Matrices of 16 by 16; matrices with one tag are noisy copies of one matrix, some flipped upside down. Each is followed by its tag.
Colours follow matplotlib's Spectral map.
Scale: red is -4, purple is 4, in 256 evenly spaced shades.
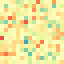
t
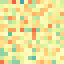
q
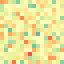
q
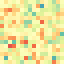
t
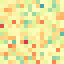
t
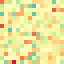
q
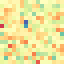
t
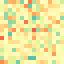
q
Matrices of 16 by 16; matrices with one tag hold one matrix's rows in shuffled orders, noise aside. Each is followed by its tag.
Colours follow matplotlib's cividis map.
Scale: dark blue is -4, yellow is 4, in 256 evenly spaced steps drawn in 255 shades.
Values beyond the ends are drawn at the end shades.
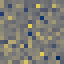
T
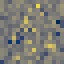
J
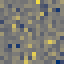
J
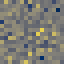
T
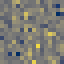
J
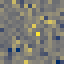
J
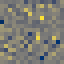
T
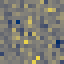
J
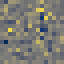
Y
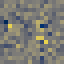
Y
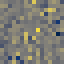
J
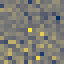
T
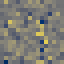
Y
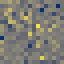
T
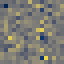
Y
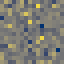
T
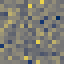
T
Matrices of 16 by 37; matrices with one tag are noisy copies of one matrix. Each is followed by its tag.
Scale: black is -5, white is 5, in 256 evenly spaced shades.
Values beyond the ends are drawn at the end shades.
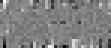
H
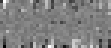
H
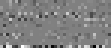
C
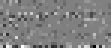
C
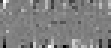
H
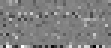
C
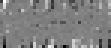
H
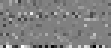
C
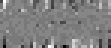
H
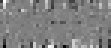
H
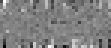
H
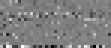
C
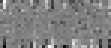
H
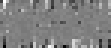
H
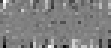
H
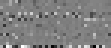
C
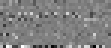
C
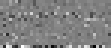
C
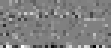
C
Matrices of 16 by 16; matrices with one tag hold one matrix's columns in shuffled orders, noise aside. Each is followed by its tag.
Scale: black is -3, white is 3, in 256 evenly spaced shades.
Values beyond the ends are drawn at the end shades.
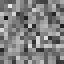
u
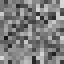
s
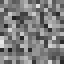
u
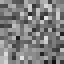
s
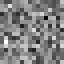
u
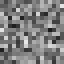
u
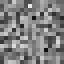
u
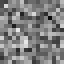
u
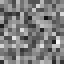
u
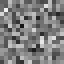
u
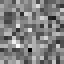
u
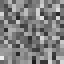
s
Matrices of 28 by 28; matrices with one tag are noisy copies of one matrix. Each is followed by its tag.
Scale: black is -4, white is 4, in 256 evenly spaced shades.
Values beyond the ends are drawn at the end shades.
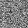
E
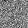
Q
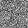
Q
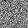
Q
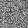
E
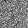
Q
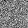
Q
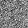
Q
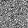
Q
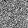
Q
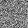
Q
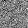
Q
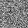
E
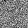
Q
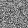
E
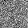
Q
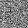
E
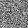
E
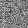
E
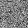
E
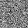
E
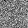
Q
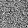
E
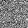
Q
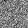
Q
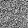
Q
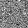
E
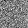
Q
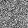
Q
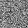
E
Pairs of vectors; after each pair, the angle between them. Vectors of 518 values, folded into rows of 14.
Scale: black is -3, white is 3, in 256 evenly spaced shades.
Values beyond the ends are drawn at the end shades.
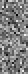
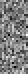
partly aligned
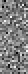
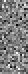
nearly opposite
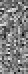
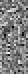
nearly parallel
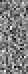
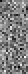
nearly parallel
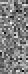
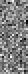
orthogonal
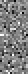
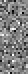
nearly parallel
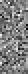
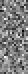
partly opposed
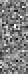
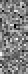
nearly opposite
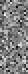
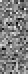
orthogonal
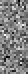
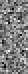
orthogonal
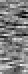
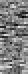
nearly parallel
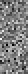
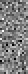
nearly parallel
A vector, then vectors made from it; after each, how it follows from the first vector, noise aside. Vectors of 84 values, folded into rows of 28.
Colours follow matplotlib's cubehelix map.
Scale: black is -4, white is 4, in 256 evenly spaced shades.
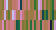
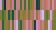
reversed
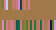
partly zeroed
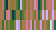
negated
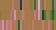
partly zeroed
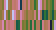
copied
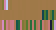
partly zeroed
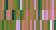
negated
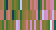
negated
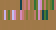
partly zeroed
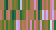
negated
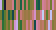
reversed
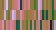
copied
